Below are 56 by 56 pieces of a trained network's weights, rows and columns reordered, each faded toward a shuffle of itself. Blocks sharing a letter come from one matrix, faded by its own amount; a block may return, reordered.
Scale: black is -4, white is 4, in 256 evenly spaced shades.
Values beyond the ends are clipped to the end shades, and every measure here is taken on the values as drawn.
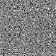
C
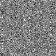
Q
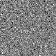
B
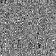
Q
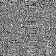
B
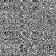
C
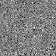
Q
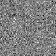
C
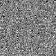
B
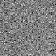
C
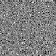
C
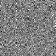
Q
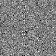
B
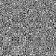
C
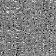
C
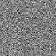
C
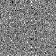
Q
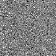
Q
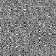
Q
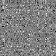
C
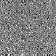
C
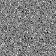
B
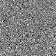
Q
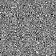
Q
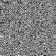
B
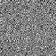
C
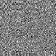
C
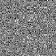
C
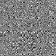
C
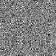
C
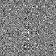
Q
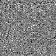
B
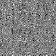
C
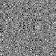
C
